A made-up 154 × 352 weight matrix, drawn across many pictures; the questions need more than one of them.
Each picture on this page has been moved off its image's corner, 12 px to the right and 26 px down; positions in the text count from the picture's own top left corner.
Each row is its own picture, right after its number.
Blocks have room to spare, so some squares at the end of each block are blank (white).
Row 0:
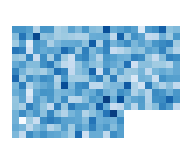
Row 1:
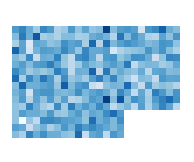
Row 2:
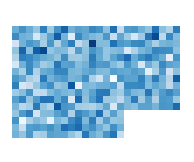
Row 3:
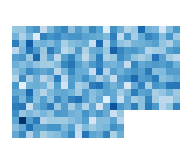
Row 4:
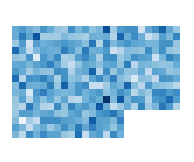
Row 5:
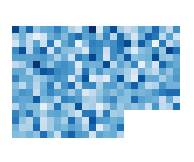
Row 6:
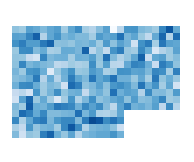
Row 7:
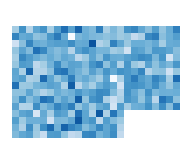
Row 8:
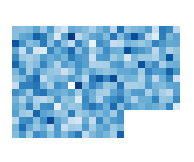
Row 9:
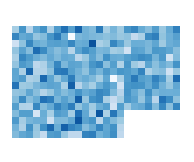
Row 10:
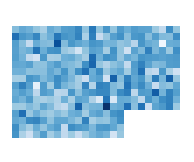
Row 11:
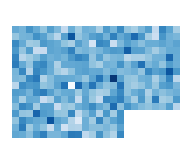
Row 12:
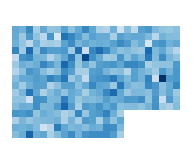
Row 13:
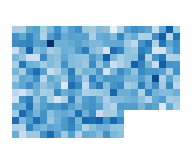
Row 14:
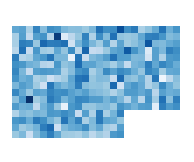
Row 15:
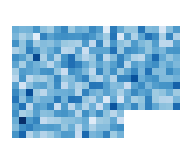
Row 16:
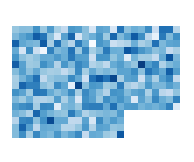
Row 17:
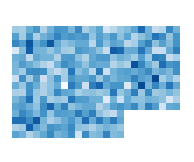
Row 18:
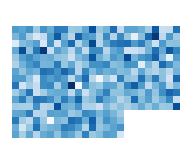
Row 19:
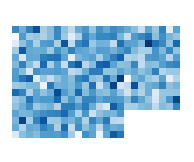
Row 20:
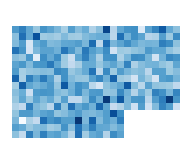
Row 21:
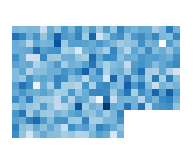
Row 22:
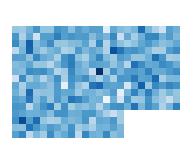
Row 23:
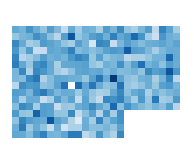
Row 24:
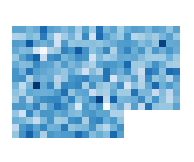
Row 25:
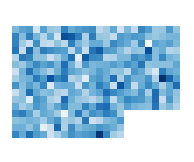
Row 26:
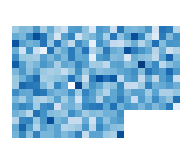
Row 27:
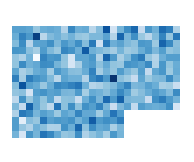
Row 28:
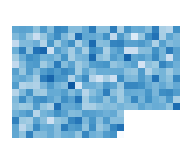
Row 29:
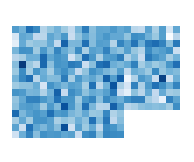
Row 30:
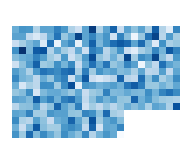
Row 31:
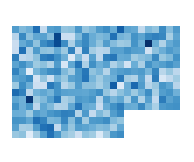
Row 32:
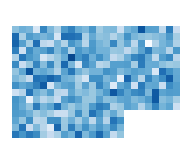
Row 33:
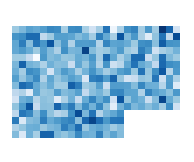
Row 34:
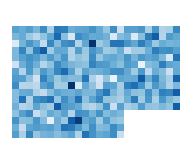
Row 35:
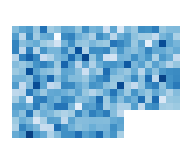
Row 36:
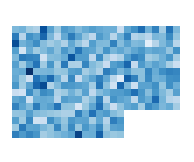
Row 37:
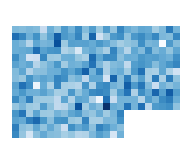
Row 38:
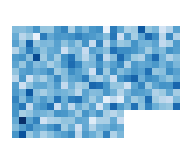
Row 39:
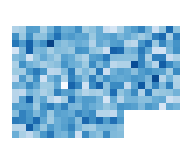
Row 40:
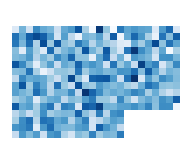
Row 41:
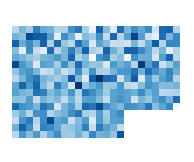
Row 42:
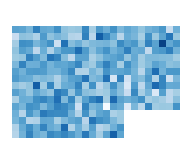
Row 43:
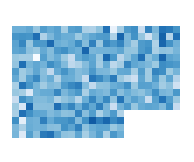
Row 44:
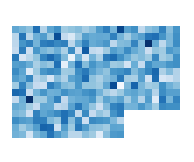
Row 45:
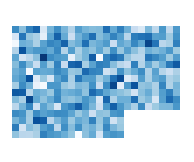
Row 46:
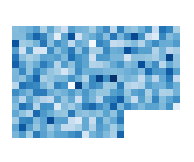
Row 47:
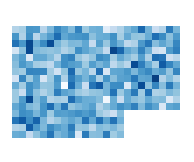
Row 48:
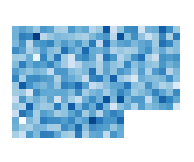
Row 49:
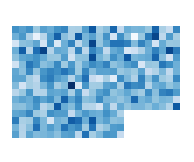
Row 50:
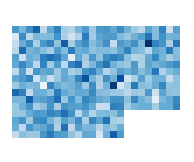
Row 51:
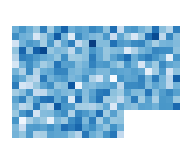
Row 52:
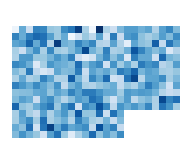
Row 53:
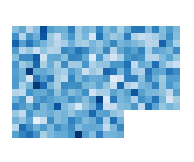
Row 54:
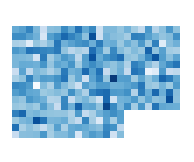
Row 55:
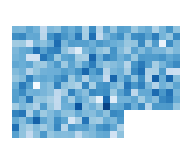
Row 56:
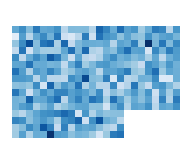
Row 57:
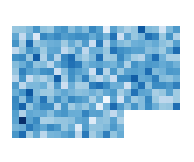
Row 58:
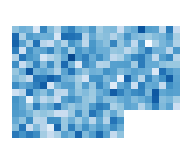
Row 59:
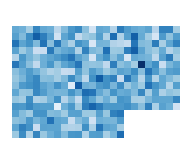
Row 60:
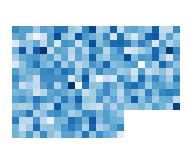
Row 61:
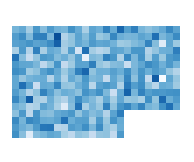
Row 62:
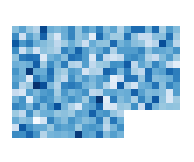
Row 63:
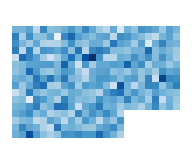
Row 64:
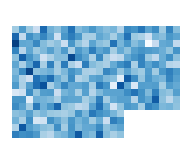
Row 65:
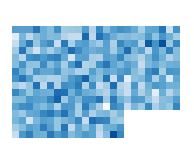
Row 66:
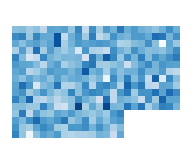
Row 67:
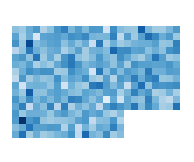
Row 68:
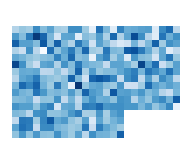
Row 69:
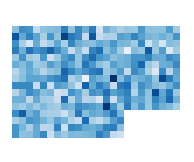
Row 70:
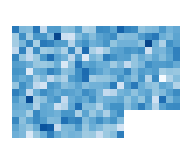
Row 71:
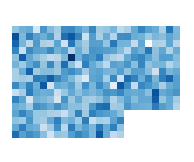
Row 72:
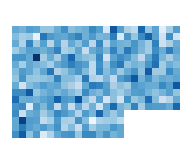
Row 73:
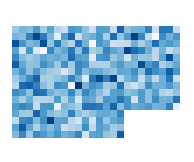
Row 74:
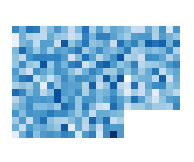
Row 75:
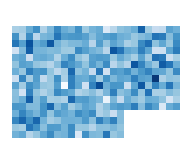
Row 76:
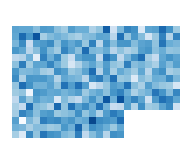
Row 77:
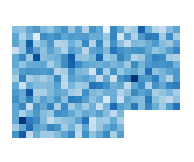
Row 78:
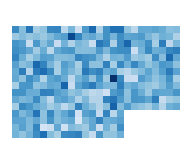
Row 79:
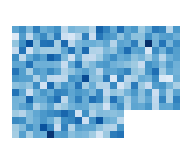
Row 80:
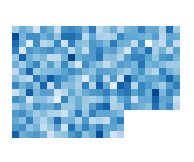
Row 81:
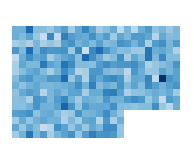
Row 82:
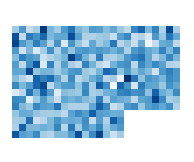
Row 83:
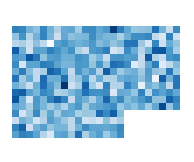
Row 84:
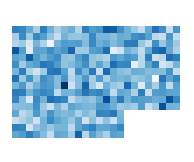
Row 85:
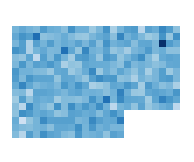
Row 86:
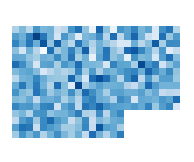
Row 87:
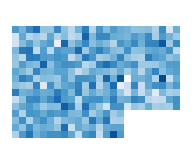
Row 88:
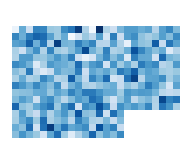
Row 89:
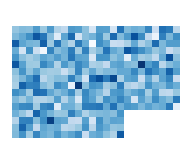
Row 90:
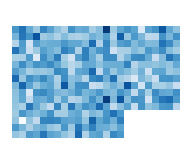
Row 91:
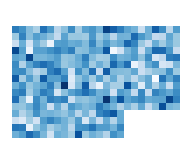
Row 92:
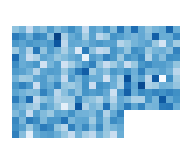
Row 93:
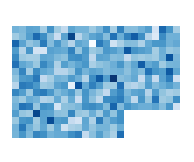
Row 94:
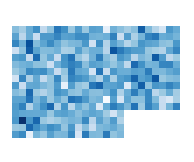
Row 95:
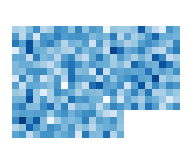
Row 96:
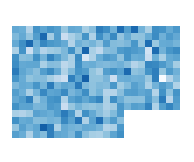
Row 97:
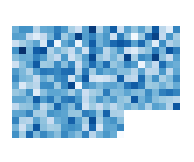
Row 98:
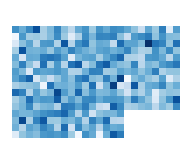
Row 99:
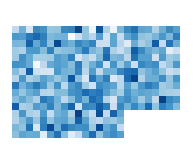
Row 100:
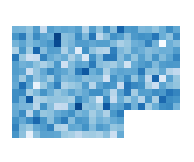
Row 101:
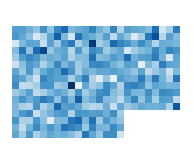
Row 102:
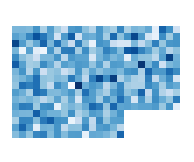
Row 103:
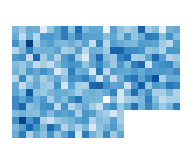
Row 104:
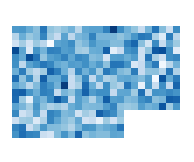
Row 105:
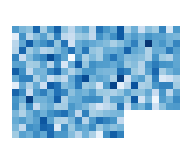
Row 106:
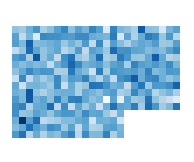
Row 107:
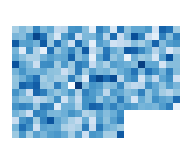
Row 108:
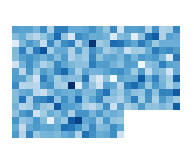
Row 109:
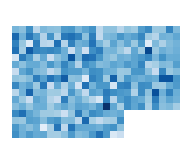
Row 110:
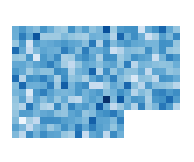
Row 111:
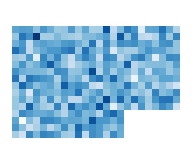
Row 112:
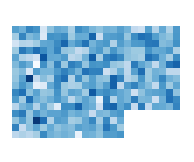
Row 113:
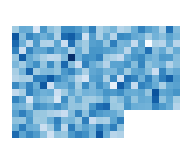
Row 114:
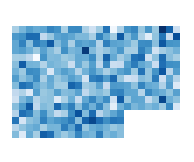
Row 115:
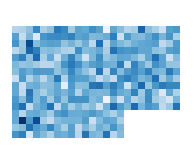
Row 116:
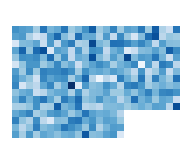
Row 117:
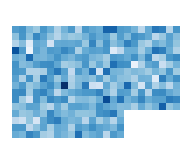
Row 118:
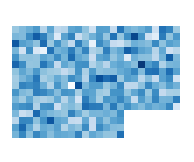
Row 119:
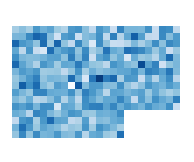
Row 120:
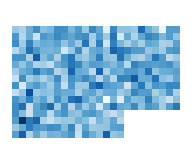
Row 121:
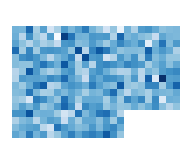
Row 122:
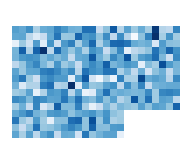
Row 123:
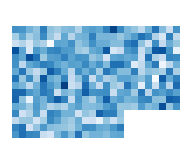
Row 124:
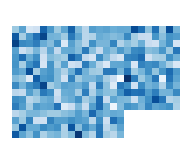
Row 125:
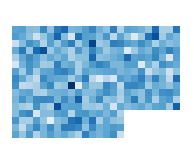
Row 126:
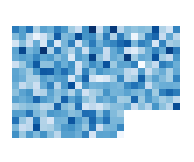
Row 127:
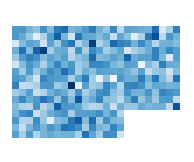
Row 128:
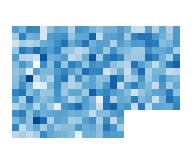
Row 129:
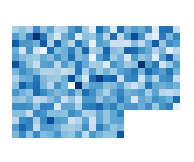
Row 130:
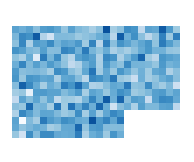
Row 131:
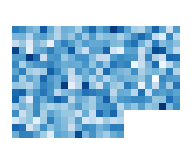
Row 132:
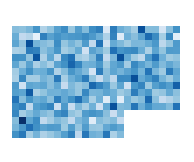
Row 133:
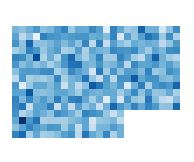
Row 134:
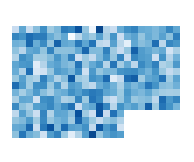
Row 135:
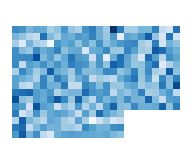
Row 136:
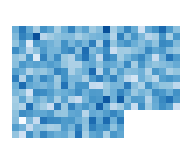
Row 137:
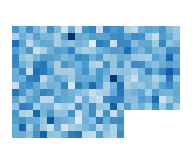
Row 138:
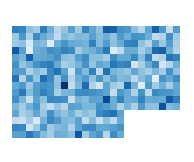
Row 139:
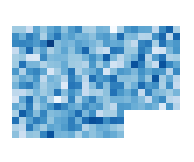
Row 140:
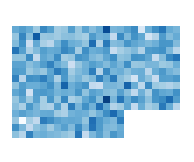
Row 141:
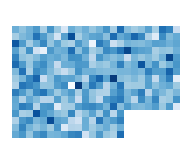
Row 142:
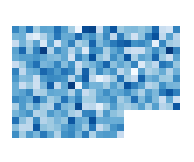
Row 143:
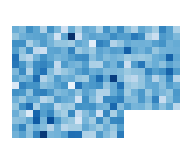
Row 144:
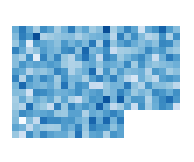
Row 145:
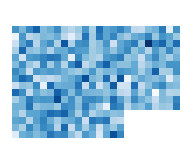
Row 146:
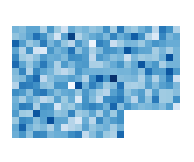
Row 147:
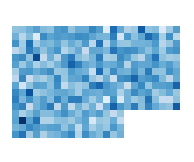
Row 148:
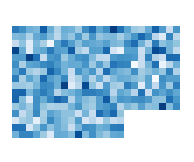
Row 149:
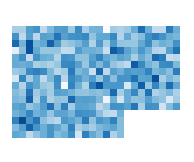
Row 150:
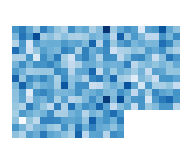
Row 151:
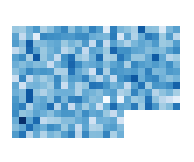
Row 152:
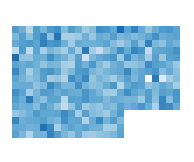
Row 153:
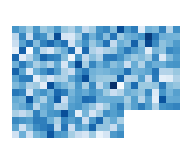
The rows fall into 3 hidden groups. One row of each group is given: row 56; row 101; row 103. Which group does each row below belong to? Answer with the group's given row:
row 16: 101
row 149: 103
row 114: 103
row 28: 101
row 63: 56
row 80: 56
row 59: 101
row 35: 56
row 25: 56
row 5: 101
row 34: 101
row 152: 56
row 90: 103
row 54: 56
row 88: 101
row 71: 56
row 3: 103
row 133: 103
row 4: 103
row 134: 101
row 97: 101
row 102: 101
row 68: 101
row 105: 56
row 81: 56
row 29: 56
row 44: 56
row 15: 103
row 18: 101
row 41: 101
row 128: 56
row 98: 56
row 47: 103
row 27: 103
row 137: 101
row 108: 101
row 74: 56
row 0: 103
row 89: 101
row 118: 101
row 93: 101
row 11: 101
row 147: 103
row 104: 103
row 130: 103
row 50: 56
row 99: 101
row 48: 103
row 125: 101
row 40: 101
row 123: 103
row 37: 56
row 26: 101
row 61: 56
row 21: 56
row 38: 103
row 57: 103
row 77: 103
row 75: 103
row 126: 101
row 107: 101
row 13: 103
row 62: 56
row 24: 56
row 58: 56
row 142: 101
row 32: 56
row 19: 56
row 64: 56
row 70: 56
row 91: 103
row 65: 56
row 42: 56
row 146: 101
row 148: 103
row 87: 56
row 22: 103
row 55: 56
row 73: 101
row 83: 103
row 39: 103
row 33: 103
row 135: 103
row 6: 103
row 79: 56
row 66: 56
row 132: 103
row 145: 56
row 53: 56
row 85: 103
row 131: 103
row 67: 103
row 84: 103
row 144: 103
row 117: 103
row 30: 101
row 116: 101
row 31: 56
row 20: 103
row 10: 56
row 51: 101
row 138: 103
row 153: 56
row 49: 101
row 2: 101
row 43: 103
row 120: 103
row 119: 101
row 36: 56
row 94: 103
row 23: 101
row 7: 101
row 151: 103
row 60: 101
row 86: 101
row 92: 56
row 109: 56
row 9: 101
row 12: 56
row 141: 101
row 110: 103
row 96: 56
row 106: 103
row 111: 103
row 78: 101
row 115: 103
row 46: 101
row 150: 103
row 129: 101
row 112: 56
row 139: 103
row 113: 56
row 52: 101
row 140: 103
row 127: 101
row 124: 56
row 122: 101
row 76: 103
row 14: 56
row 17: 103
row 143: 101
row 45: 56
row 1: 103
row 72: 103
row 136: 103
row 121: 56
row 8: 101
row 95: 103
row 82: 56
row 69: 56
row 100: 56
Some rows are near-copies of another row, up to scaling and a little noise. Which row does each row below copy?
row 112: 128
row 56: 79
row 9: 7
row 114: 33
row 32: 58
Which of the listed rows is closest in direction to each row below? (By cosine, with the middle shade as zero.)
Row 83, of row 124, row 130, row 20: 20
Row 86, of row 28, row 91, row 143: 143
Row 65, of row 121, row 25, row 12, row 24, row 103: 24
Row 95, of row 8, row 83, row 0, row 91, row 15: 15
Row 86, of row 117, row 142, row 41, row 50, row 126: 41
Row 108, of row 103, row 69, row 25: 103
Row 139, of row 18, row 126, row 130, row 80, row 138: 130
